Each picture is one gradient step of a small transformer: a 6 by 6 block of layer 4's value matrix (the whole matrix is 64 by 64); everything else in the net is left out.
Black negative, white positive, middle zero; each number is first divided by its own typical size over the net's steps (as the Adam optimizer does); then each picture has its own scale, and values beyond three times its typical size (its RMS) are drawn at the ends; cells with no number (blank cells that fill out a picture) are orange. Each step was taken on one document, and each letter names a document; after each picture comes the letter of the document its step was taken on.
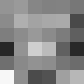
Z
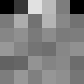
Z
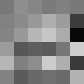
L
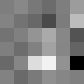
L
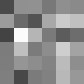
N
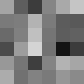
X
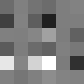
L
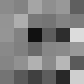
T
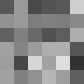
L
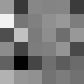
N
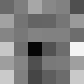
T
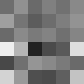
T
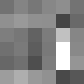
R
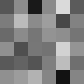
R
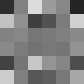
T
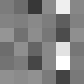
R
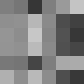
X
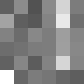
R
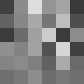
Z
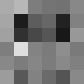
N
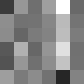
R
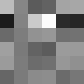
Z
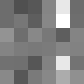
R
